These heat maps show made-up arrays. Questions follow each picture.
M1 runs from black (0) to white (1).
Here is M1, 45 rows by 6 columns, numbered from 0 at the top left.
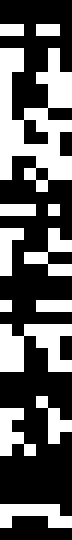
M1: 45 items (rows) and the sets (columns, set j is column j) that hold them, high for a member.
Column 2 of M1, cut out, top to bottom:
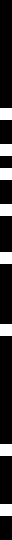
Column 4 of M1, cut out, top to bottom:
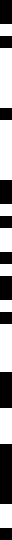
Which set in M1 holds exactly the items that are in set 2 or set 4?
0
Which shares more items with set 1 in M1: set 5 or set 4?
set 4
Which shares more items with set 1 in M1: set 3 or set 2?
set 3
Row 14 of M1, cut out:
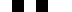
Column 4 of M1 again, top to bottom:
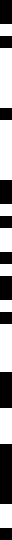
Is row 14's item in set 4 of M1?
yes
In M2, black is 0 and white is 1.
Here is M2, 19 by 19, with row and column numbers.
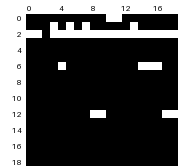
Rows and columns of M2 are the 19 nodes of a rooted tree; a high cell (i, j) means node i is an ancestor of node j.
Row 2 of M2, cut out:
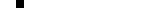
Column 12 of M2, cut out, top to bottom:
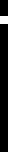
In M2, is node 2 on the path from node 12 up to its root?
yes
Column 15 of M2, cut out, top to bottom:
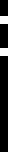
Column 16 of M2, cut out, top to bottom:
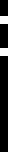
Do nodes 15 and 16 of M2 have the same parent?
yes
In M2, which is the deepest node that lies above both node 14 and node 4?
6
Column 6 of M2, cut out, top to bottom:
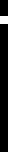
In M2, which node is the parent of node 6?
2
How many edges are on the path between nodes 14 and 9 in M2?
4
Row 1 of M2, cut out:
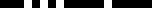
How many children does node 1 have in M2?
4
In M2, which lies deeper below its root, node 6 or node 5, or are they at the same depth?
node 5
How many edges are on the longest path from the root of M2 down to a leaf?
2
